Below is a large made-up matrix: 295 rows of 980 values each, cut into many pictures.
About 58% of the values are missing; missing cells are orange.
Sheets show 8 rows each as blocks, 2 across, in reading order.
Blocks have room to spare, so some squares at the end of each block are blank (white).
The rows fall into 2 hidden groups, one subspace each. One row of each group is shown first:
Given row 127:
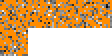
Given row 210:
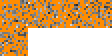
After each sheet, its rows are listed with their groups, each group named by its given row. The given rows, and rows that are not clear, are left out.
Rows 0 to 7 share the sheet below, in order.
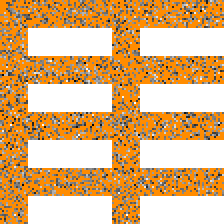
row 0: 127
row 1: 210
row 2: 210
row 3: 127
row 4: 210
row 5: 210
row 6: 127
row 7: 127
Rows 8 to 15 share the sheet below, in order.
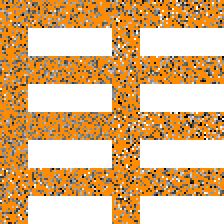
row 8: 210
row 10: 127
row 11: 127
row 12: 210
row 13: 127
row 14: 127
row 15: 127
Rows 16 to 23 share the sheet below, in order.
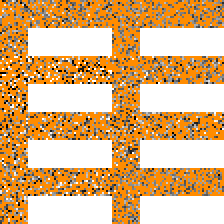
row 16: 127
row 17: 210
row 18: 127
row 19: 127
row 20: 127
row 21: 127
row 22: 210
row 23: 210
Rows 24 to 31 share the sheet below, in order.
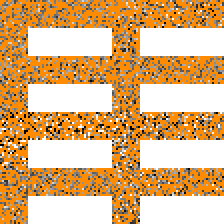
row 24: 210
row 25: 210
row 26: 127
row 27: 127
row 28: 127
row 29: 210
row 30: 127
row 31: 127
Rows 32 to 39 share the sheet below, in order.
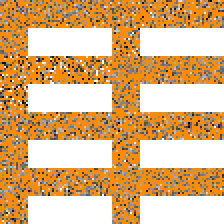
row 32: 210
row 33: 127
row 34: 127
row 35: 210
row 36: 210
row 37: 210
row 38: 210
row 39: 127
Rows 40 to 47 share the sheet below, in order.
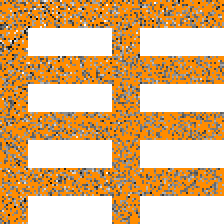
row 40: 127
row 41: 127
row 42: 127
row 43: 127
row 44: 210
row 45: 210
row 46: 127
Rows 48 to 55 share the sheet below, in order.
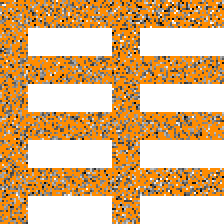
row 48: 127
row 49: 127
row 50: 210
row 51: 127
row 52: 210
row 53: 127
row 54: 210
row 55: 127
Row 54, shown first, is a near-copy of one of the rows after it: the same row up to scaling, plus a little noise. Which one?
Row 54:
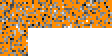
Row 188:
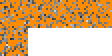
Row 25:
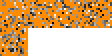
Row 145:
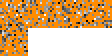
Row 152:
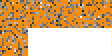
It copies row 188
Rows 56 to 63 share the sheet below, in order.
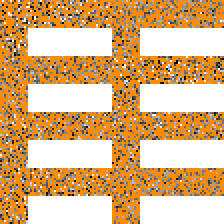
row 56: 127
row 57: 127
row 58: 127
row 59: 210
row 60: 210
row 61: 127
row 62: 210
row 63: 127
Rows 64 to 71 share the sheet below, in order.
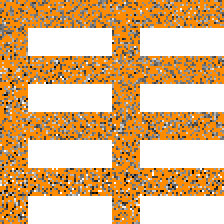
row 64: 127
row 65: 127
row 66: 127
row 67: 127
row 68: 127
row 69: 127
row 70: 127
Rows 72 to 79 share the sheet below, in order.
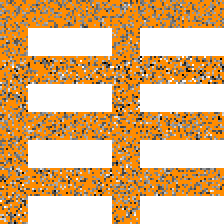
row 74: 210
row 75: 210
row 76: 127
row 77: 127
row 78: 127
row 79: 127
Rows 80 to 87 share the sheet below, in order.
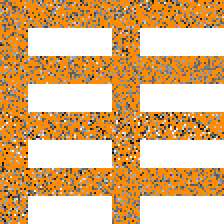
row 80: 210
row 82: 210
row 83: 210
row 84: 210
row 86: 127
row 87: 210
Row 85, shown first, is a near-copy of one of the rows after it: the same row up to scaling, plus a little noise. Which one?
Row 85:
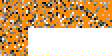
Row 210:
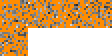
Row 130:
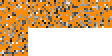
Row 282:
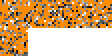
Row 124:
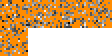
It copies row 282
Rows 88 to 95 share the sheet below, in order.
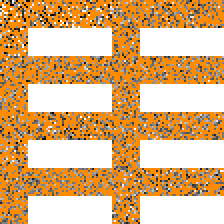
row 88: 127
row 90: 210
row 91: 127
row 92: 127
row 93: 127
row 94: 210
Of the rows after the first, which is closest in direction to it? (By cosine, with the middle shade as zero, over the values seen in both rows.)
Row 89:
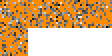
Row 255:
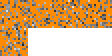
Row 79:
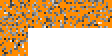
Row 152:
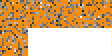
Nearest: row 152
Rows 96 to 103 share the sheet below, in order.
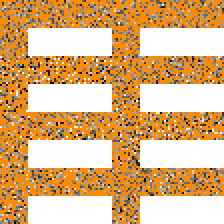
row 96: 127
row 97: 210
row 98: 127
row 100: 210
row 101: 127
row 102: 127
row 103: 127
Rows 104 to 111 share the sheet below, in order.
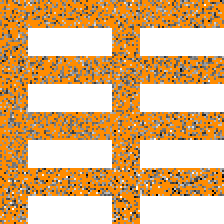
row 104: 210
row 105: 210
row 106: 127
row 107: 127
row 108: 127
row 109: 210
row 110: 127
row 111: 127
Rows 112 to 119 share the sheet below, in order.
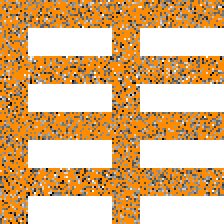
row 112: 210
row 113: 127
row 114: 127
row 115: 210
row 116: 210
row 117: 210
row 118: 127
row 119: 127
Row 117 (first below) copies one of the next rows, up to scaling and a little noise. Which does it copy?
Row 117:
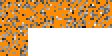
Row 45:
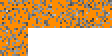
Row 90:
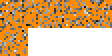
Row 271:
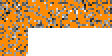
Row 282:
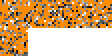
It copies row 271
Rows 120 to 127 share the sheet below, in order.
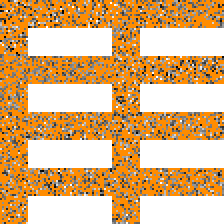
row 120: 210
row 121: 127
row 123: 127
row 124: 210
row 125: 127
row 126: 127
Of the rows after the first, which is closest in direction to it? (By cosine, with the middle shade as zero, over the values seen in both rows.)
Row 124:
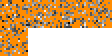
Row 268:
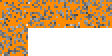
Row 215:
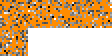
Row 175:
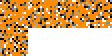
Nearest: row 175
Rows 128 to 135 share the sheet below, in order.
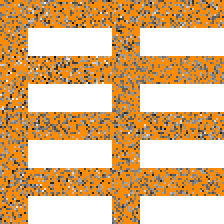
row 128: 210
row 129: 210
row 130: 210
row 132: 210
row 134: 127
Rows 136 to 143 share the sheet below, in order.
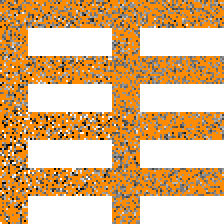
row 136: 210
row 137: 210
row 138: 210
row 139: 127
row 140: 127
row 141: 127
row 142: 210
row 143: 127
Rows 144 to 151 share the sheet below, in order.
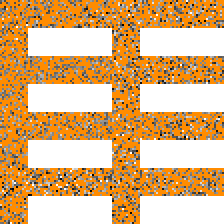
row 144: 210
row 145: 210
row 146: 210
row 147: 127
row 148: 210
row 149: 210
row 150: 210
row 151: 127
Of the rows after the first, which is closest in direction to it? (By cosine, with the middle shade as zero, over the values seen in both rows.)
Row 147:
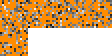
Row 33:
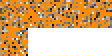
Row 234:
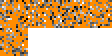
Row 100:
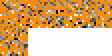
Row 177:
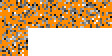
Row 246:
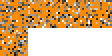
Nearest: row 246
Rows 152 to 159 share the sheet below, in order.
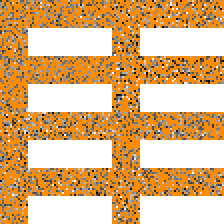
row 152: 210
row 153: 210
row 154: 210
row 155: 127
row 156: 127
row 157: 210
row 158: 210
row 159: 127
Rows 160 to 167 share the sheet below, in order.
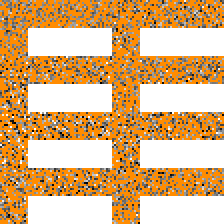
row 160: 210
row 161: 210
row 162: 127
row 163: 210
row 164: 127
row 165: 127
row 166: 210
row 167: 210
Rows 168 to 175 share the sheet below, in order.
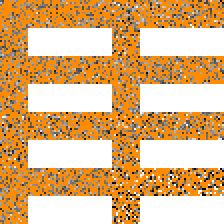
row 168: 210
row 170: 210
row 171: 127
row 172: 127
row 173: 210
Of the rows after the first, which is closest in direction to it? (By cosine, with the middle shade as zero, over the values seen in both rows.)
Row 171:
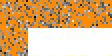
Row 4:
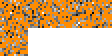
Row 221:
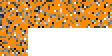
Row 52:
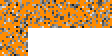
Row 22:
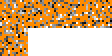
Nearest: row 22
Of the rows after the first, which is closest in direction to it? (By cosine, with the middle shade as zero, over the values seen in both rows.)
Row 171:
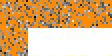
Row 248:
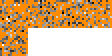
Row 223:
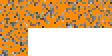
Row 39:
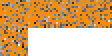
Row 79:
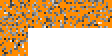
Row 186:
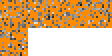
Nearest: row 79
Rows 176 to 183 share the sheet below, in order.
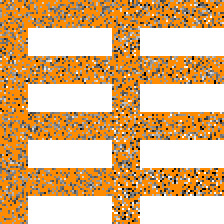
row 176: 127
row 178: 210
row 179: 210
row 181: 210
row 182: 127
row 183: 210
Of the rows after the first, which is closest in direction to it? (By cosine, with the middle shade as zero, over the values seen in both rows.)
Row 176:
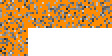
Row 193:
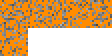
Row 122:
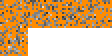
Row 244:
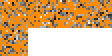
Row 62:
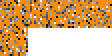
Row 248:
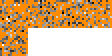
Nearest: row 193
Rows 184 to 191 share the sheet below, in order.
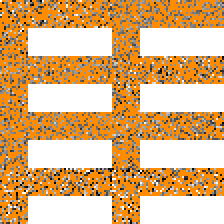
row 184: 210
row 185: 127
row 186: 127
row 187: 127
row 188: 210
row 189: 210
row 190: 210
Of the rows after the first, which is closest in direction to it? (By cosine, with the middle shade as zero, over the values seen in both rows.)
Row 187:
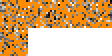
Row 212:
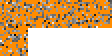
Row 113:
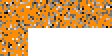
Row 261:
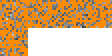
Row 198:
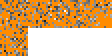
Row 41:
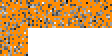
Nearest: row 113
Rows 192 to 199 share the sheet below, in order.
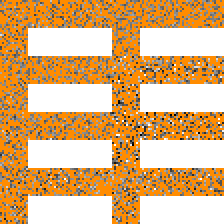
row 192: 210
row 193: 127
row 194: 127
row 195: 127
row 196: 210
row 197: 210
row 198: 127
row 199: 210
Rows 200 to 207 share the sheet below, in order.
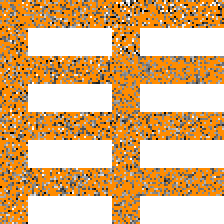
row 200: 210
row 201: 210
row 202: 210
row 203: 210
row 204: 210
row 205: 127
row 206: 127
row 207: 210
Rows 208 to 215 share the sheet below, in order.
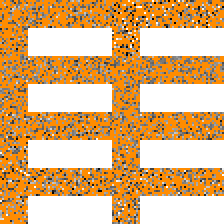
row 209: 127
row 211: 127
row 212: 210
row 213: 210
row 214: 127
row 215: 127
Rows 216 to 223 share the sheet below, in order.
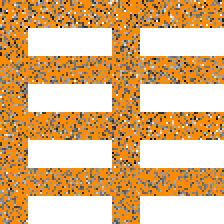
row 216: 210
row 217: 210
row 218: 210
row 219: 127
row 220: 210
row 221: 210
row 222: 210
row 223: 210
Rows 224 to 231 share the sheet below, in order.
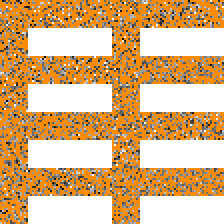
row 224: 127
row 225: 127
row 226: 210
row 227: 127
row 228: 210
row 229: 210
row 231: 127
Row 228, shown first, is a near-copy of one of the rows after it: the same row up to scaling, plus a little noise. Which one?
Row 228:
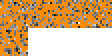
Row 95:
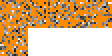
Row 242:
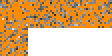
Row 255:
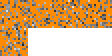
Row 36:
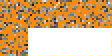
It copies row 242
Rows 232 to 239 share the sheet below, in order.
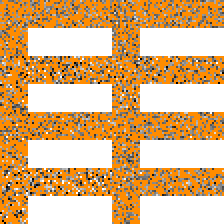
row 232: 210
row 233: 127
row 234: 210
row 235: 210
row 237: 210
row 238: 210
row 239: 210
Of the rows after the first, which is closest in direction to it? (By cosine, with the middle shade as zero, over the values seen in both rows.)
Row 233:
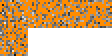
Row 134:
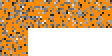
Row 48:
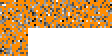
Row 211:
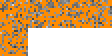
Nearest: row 211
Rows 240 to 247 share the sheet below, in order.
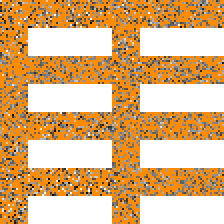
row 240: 210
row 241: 210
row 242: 210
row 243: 127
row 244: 127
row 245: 127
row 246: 127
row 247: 127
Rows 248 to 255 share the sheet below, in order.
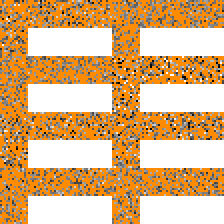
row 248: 210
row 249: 210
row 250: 210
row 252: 127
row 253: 210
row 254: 210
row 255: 210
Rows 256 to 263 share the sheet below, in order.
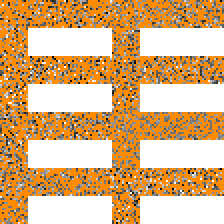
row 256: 127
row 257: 210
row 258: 127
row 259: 127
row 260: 210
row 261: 210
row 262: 210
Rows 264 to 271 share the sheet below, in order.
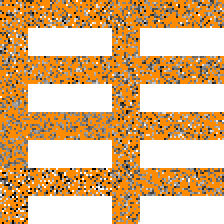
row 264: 127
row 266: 210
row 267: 127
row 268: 210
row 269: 127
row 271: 210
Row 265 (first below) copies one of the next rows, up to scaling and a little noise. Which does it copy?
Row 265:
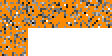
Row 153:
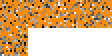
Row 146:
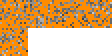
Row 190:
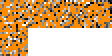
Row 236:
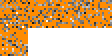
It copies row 236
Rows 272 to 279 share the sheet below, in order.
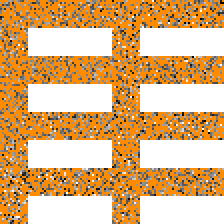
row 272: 127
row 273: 210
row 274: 127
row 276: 127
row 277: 210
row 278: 210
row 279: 127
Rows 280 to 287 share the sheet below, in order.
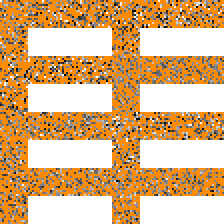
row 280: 210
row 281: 127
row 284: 210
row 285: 210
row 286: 210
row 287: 127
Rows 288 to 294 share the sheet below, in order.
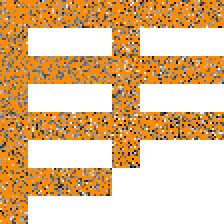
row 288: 210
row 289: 210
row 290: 210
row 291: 210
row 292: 210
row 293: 127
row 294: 210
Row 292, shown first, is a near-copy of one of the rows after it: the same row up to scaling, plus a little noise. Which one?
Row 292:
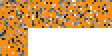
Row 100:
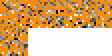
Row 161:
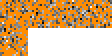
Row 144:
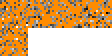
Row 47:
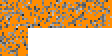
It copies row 161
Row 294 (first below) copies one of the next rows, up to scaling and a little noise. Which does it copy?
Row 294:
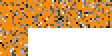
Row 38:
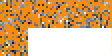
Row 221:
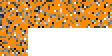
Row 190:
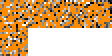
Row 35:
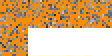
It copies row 35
